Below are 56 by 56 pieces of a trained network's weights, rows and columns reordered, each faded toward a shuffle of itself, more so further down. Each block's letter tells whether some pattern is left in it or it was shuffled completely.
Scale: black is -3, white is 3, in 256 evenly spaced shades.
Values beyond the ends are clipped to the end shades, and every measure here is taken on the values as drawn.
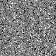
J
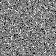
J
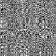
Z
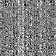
Z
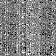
Z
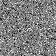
J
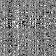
Z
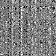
Z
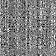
Z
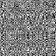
Z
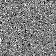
J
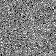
J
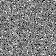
J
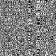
Z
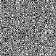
Z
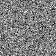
J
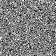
J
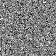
J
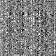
Z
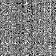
Z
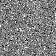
J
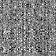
Z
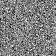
J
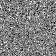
J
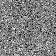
J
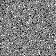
J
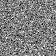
J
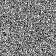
J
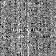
Z
